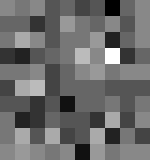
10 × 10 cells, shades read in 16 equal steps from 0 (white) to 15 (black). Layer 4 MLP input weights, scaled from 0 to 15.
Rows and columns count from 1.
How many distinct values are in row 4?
8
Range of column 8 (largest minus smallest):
15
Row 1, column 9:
9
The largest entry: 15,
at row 1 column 8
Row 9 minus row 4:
-4 -8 0 -4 3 6 -2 13 -4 2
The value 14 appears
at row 7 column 5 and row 10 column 6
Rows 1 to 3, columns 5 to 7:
9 11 10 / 6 8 9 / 8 8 6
